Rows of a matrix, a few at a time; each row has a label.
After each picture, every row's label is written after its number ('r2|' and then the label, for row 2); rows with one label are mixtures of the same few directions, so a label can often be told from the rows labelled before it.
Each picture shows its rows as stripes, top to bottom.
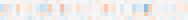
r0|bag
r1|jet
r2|jet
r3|jet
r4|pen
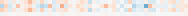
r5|pen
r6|jet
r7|pen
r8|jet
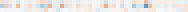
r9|jet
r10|jet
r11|bag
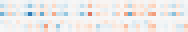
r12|pen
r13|pen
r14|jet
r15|pen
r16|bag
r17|jet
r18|bag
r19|bag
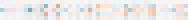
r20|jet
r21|bag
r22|pen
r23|bag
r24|bag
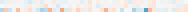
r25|pen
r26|bag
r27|jet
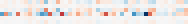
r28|bag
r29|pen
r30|bag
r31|jet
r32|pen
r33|bag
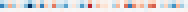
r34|pen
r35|pen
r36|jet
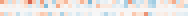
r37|pen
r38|bag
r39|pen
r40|jet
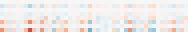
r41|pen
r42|pen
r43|pen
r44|pen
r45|bag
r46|pen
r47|jet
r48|pen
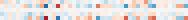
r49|jet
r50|bag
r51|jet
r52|pen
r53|bag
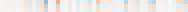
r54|bag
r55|bag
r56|bag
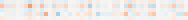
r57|pen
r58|pen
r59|pen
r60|bag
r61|pen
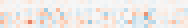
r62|pen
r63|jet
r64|bag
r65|jet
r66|jet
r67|pen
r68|jet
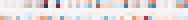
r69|bag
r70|bag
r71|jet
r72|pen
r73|jet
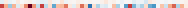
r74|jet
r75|pen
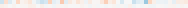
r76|jet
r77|pen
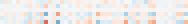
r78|jet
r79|bag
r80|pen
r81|bag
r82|pen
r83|bag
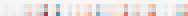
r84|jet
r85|bag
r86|bag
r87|bag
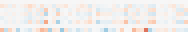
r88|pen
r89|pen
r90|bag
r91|bag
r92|pen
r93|bag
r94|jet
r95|jet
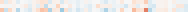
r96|jet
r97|bag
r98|jet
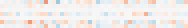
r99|bag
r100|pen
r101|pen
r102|jet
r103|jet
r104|pen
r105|bag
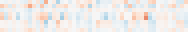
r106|bag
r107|pen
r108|pen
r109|jet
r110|jet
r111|bag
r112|bag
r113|pen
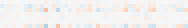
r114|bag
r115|pen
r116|bag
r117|jet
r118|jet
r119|bag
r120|bag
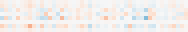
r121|pen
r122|pen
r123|jet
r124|bag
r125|jet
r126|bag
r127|pen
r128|pen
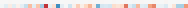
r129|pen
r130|bag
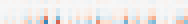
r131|bag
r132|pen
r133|bag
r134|bag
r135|bag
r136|bag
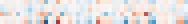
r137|bag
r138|pen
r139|pen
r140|jet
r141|bag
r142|bag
